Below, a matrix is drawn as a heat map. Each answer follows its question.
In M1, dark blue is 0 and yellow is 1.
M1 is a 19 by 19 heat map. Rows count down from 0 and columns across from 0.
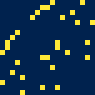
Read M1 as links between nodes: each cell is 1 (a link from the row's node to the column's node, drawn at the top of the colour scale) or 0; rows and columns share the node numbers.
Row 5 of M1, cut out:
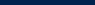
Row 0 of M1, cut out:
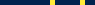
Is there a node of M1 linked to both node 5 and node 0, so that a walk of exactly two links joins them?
no
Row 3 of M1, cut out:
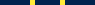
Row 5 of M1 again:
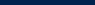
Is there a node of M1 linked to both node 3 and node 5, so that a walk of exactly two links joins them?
no
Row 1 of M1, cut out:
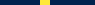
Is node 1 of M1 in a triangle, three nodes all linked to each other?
no
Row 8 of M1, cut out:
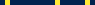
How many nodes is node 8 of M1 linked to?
3
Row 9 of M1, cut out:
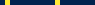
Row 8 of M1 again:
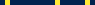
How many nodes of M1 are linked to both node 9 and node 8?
2
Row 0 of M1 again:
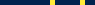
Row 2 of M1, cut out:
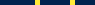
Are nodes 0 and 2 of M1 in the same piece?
no
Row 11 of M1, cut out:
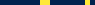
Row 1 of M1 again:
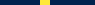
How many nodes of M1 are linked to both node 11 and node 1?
2
